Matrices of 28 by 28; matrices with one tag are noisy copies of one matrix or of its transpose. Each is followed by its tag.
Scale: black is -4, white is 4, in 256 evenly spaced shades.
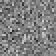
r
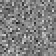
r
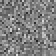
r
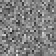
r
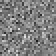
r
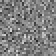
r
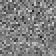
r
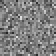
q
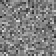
q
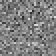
r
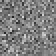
r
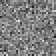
q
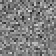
r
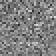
r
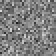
r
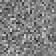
r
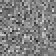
r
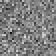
r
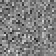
r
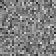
q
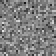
q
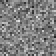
q
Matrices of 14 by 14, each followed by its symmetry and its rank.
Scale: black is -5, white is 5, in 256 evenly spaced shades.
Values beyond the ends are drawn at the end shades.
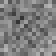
symmetric, full rank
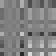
neither, rank one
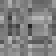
neither, rank two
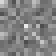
symmetric, rank three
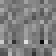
neither, rank two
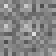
symmetric, rank three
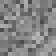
symmetric, full rank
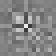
symmetric, rank three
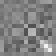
symmetric, rank three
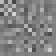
symmetric, rank three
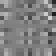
neither, rank two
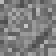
symmetric, full rank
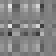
neither, rank one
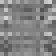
neither, rank two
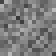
symmetric, full rank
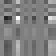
neither, rank one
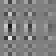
neither, rank one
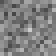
symmetric, full rank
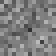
symmetric, full rank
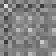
symmetric, rank three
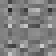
neither, rank two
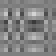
neither, rank one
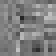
neither, rank two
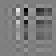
neither, rank one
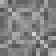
symmetric, rank three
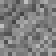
symmetric, full rank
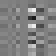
neither, rank one
